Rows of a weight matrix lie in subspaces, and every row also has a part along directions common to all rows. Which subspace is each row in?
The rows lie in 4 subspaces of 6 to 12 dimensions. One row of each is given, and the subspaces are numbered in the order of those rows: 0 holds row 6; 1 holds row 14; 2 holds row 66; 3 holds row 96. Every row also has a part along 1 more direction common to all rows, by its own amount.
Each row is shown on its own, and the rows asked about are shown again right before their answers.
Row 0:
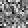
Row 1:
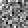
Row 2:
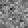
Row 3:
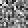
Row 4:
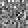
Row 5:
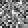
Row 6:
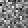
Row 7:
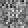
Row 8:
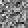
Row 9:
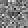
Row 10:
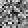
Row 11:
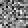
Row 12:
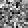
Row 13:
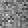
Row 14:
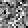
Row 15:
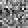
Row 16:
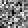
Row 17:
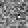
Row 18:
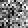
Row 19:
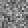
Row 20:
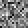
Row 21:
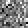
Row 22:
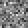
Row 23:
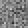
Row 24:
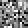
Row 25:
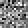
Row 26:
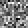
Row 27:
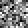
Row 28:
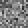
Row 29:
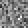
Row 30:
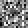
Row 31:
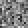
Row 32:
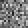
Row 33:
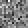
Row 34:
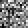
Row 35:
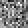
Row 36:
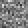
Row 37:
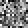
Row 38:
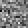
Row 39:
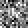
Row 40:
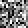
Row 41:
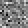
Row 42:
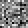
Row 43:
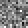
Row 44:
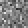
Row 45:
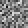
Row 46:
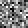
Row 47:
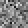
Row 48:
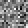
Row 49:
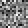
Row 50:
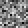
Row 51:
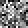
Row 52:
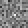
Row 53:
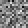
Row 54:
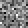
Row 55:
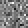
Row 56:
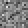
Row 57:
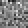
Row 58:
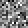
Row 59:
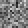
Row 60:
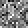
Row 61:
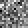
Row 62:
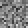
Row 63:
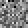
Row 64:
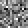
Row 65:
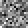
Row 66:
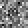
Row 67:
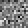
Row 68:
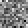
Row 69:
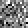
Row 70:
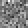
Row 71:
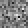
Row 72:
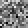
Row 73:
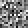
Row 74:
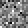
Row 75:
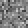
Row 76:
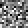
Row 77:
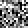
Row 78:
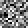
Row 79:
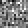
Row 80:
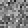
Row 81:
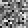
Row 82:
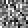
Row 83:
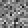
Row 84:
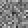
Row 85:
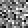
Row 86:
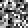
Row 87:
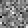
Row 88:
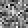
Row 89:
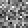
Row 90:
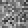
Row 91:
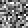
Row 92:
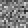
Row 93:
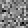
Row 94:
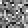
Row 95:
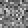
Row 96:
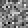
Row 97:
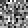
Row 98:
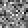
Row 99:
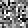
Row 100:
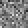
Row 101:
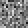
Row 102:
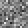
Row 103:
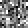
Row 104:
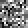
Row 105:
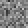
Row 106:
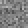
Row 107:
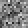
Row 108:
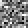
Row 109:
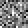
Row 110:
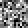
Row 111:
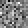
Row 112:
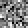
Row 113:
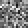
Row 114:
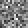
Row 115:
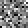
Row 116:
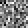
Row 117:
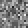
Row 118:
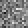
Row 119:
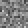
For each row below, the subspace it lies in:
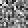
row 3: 2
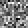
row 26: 2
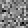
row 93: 3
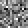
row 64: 1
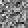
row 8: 3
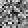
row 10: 3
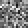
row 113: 0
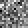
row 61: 2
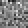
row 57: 0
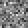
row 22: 1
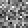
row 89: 0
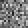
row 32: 3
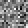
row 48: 2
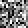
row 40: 3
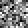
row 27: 0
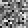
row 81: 3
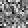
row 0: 2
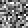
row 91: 2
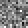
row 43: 0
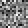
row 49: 1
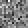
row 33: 2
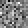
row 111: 2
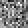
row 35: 3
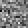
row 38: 3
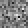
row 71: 2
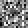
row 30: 3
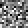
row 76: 2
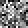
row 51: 1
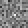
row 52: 2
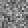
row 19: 2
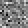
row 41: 3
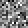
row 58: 1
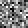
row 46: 0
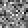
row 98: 1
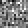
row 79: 0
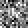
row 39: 2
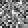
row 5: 3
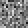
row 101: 3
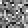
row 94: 1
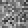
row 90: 3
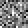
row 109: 3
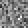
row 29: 2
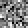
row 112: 0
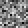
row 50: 3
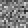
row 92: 3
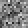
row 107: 3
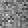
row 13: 3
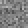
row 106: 1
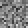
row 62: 0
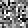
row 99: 2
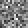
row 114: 2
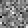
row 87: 2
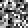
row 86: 0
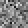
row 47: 0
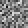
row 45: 3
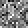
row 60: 1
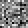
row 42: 2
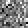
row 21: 3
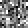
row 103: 2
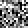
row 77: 1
